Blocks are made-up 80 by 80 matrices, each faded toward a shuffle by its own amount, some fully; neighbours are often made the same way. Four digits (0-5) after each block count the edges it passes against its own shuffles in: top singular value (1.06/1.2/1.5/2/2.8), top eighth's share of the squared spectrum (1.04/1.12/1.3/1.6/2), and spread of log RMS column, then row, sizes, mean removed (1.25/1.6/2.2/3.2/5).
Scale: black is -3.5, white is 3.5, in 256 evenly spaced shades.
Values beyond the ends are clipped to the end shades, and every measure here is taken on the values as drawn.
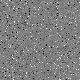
0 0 0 0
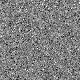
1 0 0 0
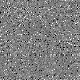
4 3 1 2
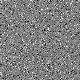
2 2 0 0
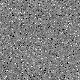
2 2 0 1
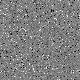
0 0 0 0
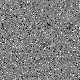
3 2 0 0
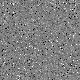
2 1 0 0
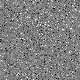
1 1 0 0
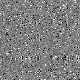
3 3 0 1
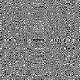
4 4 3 3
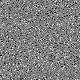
2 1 0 0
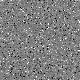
1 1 0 0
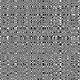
5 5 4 4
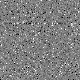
3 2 0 1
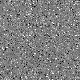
3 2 0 1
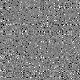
4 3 1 2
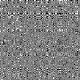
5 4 3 3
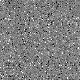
3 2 1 1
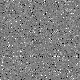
3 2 0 0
